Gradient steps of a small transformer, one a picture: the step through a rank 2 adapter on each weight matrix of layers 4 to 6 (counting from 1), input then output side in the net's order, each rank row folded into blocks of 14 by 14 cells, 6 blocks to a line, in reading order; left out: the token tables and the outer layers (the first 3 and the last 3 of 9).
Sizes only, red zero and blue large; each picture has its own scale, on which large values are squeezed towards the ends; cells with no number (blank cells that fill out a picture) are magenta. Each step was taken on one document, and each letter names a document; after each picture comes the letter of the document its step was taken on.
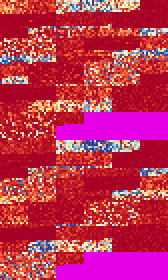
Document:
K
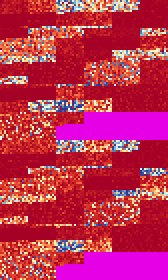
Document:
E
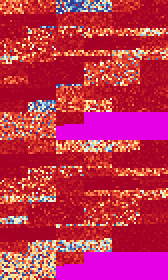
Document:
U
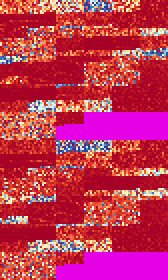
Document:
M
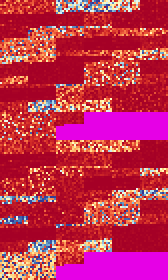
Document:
U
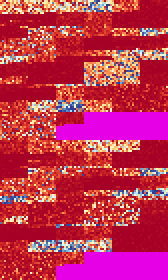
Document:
U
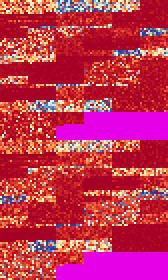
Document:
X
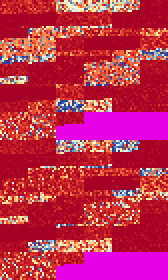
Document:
E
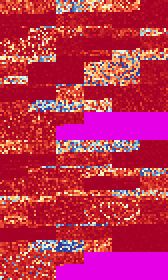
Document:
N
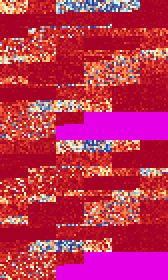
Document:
K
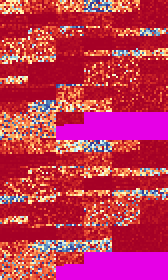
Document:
U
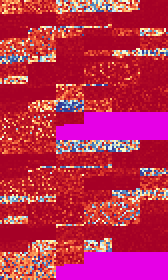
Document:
N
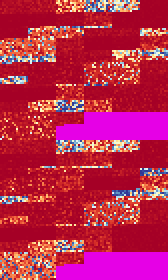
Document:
E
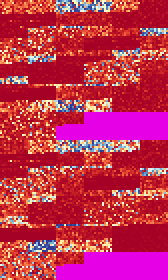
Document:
X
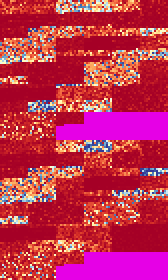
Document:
X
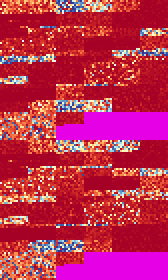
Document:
E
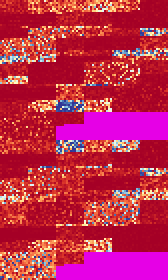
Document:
N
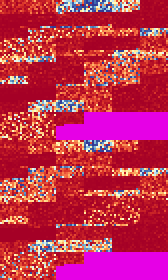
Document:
K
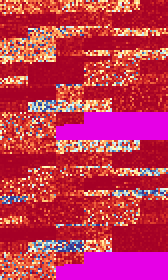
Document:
U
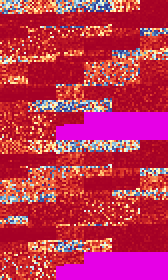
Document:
N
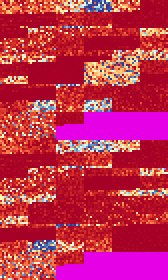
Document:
X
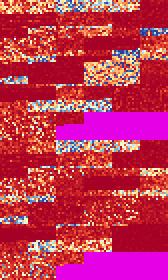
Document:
X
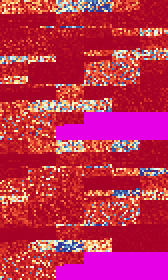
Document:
N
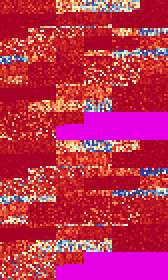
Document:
K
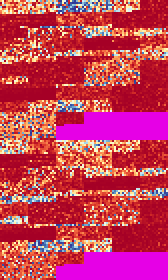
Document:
M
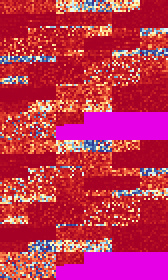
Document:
K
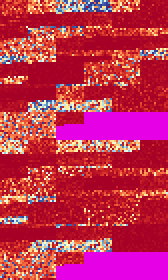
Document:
U
